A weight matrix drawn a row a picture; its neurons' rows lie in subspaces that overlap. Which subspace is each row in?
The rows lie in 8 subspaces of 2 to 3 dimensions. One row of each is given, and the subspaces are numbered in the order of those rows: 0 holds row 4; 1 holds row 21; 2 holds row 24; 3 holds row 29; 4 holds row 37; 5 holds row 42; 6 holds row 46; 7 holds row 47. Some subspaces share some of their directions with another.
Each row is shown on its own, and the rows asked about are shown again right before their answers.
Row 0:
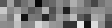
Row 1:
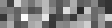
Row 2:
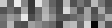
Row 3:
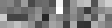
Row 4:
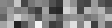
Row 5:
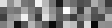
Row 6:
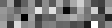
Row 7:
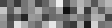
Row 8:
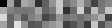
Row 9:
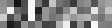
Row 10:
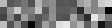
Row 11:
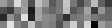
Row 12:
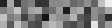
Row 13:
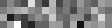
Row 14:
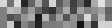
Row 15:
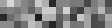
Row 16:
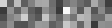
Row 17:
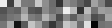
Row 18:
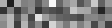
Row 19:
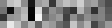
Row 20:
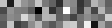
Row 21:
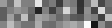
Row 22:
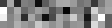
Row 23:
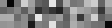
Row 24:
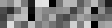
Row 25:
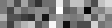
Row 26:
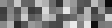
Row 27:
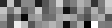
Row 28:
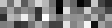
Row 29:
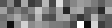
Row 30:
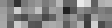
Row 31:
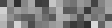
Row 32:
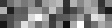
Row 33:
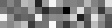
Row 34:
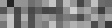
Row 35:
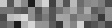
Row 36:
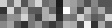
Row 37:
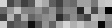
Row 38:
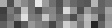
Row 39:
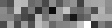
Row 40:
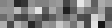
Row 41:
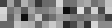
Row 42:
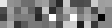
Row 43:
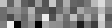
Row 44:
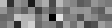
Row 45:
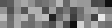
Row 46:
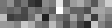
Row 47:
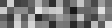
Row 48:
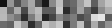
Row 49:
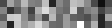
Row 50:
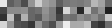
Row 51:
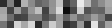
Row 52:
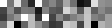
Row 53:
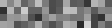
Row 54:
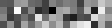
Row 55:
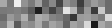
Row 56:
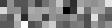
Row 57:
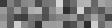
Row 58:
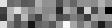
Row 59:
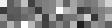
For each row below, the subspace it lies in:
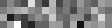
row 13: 3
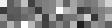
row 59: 6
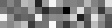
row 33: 7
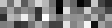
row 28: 6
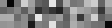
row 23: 7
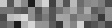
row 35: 3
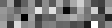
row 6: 1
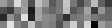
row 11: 2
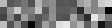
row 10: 4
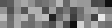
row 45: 5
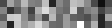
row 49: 3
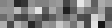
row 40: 4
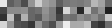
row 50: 4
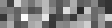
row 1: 5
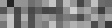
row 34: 7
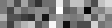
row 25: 6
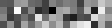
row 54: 1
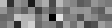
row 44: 3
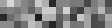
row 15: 7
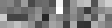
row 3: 6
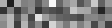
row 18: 7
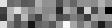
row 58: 4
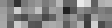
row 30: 4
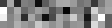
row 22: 0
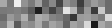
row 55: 1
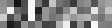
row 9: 2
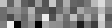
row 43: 3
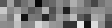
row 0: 0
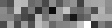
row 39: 1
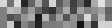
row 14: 3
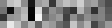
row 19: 2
